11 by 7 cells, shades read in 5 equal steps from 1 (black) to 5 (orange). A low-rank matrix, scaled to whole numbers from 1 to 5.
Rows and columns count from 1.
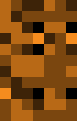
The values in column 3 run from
2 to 4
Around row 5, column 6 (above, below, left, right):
3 3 4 2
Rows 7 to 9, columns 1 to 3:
2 4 4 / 3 2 3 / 5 2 2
